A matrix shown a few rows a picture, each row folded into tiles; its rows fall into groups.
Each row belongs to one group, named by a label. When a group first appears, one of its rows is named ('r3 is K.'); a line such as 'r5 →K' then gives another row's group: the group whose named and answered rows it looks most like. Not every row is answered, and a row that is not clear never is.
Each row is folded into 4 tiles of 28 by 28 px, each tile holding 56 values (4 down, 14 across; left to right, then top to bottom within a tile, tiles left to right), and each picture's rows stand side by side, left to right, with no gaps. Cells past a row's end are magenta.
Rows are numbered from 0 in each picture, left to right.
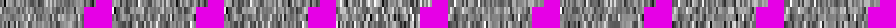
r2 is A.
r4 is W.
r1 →A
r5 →A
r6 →W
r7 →W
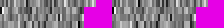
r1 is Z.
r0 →Z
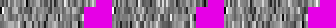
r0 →Z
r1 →A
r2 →Z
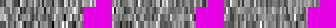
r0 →W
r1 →A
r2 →W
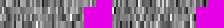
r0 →W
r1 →A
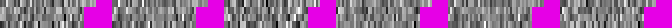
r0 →W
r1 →W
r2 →W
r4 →W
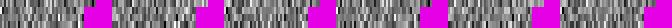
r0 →A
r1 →W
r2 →A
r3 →A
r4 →W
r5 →A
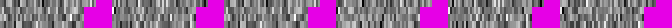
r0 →W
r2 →W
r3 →Z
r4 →A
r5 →A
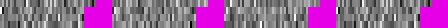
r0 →A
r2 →W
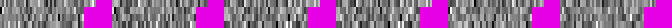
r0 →Z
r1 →A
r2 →W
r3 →W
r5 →W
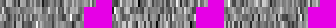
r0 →W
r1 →Z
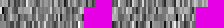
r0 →A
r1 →W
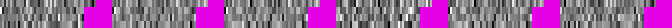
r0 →A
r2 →Z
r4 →Z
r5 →A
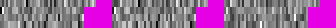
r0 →Z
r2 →W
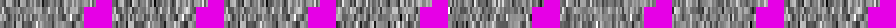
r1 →W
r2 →W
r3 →W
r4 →A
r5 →W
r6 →Z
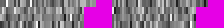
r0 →W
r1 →A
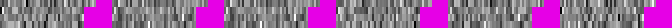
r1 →W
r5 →Z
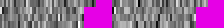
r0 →A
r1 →Z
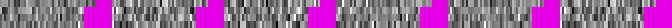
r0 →A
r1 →A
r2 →W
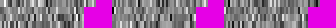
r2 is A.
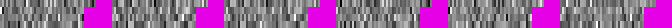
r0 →A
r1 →W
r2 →W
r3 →A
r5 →W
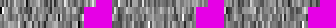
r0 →Z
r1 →W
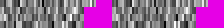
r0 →W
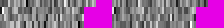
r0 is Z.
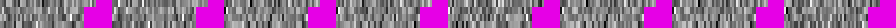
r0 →W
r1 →W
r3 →Z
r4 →A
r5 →Z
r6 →Z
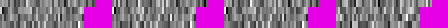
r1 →A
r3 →W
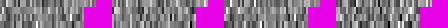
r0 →W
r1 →Z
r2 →W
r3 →W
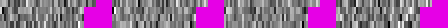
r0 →A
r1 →Z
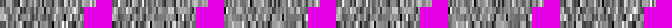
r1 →W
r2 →Z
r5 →W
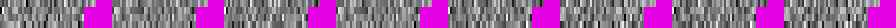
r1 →Z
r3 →Z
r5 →W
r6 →A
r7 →W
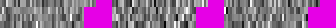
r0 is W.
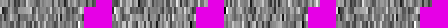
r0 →A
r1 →Z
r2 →Z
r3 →A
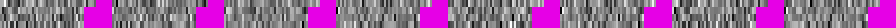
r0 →A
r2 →Z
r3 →Z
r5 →Z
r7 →Z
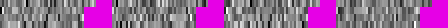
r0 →Z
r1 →A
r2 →Z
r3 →A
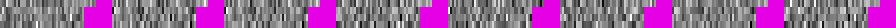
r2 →Z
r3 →W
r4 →A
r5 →W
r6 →Z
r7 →W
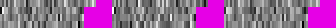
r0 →Z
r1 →A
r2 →Z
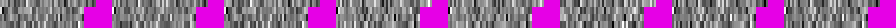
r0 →A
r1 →A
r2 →A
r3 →Z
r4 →Z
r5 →W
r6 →A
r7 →A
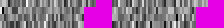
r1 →W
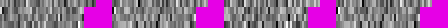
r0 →A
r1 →Z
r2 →W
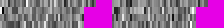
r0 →A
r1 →A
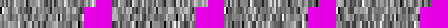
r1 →W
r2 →A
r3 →A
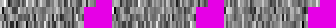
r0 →A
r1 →A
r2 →Z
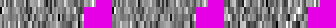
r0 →Z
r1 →Z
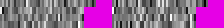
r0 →A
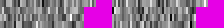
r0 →W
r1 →Z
